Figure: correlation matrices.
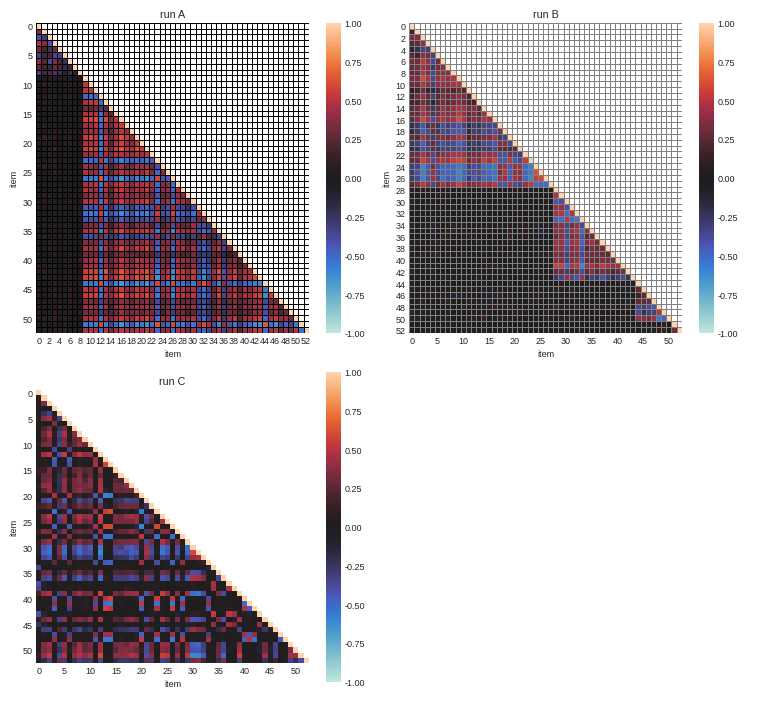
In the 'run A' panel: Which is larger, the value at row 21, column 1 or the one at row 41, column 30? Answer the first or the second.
the second
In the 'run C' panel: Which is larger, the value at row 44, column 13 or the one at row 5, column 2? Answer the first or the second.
the second
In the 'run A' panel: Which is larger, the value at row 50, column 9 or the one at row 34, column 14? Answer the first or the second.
the first
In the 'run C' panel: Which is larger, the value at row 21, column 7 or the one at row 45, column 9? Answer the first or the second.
the second
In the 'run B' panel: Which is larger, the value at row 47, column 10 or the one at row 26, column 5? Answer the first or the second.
the first
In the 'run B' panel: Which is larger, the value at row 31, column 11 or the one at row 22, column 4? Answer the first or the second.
the first
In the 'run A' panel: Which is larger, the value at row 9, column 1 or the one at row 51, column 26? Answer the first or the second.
the second
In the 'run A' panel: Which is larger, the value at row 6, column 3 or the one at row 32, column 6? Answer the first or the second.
the first
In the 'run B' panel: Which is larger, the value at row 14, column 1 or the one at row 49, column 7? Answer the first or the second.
the first
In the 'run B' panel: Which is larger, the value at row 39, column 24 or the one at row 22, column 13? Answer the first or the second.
the second
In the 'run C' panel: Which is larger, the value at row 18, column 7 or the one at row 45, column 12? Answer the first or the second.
the first
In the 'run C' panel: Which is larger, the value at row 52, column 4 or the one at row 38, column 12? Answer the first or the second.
the first
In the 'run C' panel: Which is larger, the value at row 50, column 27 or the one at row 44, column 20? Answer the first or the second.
the first
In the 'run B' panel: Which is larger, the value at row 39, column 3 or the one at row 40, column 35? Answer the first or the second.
the second
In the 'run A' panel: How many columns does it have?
53
